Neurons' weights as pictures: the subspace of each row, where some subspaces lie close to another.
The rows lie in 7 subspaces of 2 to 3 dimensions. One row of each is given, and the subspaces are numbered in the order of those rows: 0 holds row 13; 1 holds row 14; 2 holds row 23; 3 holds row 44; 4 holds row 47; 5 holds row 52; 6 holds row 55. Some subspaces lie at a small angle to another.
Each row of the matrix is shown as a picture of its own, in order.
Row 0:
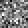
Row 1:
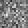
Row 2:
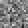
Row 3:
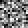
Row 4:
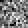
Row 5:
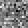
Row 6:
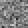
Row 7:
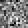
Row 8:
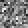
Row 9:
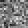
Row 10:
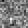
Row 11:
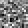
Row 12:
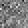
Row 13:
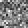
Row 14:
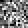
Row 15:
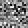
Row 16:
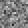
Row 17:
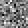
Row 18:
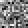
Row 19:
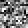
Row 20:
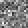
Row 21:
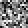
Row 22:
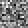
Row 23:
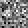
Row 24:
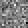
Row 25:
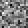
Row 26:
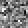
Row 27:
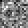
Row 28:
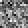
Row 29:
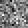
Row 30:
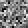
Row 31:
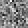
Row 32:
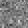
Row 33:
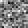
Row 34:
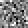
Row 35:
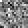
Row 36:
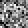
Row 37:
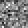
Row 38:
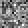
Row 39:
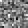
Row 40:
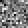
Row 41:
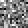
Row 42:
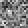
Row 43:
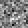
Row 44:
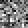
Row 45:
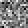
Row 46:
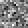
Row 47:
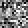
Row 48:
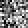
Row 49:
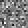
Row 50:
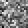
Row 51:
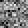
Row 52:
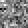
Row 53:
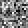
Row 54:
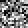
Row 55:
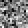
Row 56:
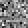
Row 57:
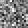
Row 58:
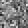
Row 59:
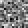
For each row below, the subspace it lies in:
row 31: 2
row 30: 5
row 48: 6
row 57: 2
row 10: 5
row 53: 4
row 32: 5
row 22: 0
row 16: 4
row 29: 2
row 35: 3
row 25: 6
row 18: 1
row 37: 0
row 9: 5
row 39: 3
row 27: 4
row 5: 4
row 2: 3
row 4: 1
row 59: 3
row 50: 6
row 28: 3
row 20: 0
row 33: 3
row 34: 1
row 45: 0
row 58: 6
